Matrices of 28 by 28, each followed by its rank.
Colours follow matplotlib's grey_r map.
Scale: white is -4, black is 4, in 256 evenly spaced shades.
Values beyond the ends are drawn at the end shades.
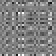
two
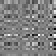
two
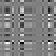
one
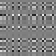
one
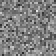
full rank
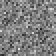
full rank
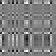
one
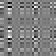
one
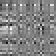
two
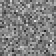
full rank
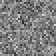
full rank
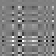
one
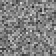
full rank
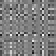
two
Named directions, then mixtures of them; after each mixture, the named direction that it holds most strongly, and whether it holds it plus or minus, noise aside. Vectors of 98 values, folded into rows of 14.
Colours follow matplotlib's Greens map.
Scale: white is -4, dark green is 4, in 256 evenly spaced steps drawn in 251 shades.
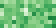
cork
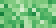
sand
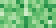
cork, plus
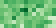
cork, minus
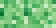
cork, minus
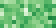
cork, plus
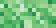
sand, plus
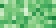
cork, plus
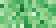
sand, minus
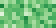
cork, plus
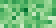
cork, minus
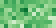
cork, minus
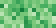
sand, minus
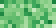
cork, minus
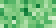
cork, minus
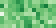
sand, minus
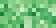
sand, plus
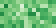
sand, plus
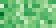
sand, plus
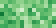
sand, plus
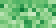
sand, minus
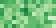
cork, minus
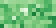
cork, plus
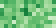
cork, minus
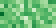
sand, plus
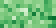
cork, plus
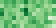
cork, minus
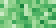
cork, plus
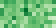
cork, minus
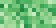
sand, minus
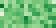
cork, plus
